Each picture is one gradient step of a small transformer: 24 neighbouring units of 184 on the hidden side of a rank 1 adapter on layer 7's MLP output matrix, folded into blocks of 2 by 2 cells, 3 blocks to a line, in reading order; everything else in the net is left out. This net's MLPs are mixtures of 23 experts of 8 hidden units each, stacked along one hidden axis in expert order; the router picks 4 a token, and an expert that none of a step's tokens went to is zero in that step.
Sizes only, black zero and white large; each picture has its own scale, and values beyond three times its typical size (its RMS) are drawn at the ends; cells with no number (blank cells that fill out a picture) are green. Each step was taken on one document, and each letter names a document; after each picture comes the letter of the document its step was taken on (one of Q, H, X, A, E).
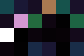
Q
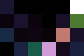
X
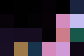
X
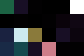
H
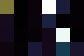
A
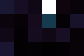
A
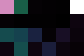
H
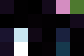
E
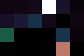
E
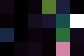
E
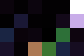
X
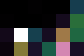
X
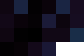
E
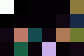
H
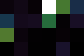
E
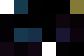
H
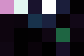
A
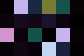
A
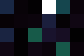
A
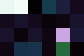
X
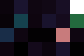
X
